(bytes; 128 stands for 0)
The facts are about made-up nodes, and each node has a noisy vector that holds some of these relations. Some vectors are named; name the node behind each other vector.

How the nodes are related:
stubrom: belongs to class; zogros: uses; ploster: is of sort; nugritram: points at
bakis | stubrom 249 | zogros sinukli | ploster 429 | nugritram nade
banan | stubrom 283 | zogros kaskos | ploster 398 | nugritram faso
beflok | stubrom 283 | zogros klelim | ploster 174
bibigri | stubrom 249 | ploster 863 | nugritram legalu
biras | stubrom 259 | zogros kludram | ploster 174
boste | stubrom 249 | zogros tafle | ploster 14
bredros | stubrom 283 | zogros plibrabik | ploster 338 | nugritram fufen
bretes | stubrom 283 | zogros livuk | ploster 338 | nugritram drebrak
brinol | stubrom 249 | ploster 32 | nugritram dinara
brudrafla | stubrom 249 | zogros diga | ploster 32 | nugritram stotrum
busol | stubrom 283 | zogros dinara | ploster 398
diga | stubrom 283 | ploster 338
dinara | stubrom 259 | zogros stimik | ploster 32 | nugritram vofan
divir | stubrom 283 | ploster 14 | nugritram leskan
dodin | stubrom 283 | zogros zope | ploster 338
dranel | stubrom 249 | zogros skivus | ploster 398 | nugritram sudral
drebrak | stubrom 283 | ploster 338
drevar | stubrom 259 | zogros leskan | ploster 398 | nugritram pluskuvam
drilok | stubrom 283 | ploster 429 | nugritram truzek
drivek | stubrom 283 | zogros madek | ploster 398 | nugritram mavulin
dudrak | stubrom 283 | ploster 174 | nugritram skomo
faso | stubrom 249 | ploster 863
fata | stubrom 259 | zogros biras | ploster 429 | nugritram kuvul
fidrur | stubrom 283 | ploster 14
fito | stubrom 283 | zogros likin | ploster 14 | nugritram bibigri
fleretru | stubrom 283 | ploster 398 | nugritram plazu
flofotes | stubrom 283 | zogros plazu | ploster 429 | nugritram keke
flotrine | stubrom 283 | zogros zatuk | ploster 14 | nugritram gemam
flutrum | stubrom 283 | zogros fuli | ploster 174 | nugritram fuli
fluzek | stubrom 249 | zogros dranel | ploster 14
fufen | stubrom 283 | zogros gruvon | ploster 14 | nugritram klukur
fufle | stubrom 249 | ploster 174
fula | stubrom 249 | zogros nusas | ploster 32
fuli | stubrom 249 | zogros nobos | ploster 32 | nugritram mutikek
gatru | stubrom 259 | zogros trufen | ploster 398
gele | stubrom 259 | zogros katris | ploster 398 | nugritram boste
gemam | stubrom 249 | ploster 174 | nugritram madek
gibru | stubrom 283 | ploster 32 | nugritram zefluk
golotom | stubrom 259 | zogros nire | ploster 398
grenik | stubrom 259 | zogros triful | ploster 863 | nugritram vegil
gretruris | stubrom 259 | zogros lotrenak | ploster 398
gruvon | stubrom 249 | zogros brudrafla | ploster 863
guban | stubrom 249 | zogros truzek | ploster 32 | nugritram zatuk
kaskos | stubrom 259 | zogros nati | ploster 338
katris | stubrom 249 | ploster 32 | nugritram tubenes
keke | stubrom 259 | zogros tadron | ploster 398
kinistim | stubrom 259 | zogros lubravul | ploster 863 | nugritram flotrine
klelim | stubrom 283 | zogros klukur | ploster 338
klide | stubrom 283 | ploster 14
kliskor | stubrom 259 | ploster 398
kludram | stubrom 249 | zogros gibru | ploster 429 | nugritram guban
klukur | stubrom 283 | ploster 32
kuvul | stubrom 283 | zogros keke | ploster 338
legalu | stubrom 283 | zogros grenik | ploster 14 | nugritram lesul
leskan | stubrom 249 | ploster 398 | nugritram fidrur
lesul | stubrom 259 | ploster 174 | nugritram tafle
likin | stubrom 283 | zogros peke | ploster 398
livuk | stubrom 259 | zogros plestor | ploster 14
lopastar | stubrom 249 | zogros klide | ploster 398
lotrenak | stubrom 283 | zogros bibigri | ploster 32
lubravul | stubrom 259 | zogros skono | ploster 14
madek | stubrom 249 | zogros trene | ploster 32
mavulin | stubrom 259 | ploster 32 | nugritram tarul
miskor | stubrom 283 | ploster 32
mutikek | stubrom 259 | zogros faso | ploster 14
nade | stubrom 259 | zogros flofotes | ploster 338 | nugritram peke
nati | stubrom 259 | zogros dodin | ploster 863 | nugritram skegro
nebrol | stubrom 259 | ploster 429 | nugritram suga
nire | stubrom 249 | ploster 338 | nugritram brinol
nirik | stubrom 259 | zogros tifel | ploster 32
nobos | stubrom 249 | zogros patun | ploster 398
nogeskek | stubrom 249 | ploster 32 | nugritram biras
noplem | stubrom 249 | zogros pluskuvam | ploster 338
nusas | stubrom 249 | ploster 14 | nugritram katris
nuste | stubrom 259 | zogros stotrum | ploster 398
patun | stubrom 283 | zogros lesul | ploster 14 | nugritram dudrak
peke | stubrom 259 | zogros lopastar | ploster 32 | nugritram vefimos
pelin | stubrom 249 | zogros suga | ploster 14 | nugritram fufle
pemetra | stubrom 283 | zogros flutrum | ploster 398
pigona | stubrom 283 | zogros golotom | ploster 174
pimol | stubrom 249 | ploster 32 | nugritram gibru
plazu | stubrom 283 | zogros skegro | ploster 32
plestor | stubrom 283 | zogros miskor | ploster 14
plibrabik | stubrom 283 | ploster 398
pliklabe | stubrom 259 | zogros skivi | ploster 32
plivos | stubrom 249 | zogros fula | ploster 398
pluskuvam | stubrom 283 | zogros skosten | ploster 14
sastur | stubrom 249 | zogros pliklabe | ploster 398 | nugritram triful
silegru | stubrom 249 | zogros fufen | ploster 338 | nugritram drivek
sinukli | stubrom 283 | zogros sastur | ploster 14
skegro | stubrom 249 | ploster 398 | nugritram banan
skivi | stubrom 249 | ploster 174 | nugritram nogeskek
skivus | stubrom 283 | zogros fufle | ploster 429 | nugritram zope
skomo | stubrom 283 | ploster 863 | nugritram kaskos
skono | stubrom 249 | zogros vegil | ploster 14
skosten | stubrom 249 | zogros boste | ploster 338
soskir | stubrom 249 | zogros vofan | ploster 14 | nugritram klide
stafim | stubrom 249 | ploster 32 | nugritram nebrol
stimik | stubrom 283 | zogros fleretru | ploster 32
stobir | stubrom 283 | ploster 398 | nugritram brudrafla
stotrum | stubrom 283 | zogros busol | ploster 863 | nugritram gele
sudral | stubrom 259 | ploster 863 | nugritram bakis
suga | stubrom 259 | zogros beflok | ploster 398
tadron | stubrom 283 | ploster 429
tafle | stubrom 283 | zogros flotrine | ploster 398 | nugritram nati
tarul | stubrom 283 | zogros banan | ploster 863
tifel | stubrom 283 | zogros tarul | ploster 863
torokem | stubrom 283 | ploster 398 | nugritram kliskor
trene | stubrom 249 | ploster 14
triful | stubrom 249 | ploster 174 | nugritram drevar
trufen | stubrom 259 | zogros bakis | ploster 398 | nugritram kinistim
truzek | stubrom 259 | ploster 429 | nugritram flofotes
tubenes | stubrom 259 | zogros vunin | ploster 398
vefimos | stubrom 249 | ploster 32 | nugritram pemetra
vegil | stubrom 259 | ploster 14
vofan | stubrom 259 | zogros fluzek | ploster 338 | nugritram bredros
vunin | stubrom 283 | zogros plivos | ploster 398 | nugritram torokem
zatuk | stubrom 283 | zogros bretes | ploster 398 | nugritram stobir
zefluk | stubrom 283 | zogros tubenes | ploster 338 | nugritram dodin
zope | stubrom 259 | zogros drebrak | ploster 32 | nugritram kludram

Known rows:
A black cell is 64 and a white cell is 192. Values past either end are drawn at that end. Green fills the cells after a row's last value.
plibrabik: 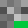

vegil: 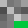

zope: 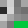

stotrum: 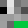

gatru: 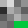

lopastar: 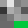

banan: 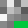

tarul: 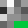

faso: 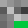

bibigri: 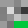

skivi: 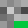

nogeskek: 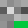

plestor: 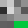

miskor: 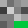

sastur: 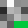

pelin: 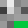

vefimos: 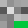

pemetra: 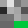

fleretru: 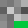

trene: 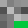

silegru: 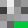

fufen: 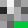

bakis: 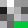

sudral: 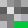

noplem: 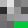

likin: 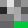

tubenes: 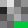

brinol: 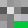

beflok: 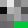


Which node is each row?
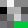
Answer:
sinukli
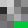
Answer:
mutikek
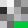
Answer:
vofan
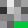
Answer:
vunin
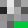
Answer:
flofotes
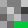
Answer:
lesul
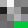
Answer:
fluzek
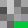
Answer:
drevar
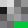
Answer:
biras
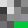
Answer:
livuk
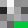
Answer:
fuli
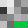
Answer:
nade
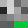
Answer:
pluskuvam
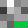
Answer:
dranel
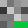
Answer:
klukur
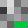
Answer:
fata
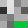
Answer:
bredros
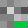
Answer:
nusas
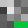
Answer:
boste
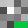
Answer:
flotrine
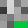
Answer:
drivek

